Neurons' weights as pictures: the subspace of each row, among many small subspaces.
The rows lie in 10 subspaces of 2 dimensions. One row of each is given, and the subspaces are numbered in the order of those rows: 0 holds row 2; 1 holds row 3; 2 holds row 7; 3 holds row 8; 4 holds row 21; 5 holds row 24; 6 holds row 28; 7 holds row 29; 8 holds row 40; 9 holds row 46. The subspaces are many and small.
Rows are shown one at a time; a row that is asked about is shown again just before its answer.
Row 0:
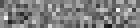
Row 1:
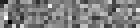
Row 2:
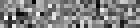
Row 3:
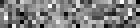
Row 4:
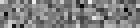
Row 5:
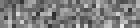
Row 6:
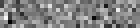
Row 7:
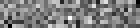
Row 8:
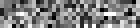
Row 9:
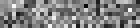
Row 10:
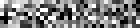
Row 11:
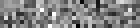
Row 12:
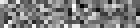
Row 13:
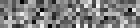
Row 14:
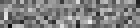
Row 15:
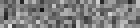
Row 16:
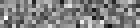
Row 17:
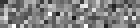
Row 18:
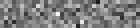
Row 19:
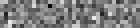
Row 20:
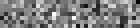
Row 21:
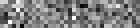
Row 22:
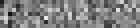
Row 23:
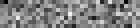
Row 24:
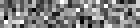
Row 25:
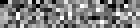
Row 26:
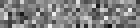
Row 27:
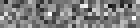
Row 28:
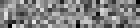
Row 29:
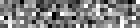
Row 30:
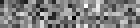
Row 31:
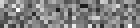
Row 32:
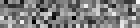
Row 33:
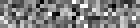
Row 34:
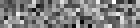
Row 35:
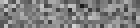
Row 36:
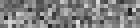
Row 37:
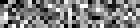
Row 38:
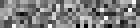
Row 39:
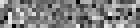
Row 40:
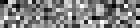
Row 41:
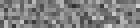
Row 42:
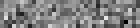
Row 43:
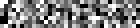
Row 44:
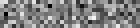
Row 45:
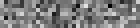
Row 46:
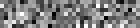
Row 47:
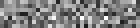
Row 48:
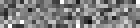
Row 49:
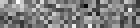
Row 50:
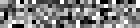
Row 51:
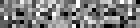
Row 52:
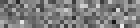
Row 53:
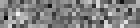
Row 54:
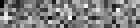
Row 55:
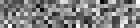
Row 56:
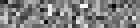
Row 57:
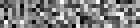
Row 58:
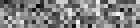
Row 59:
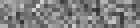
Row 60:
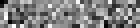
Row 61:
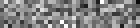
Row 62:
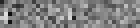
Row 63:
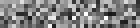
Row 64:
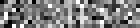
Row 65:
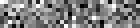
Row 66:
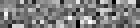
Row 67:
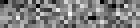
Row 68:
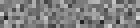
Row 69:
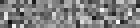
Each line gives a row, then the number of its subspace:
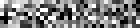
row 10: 3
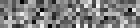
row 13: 9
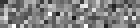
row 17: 1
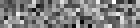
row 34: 5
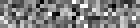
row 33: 1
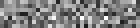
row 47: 3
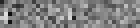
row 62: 3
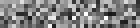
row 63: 3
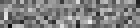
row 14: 2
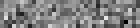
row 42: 0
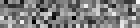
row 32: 7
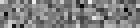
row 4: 4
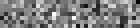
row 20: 7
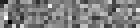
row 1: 7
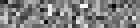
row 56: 1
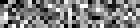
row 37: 4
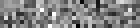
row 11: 0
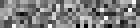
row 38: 3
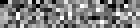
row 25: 8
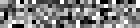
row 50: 2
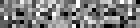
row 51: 1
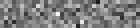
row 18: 8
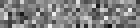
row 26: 9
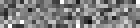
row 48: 2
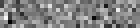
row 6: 9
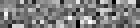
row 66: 2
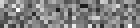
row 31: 4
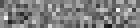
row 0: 9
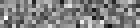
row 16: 5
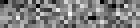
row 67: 8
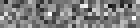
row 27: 1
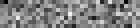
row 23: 8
